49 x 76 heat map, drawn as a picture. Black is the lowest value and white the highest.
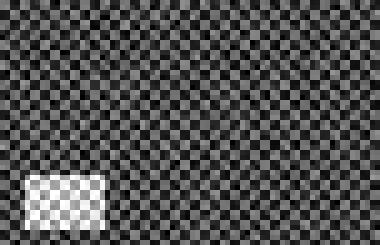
In the bottom left lies a patch that is higher than the rest. A checkerboard runs through the table. On average the colour sits 30% of the way up the scale. The halves do not mirror each other.
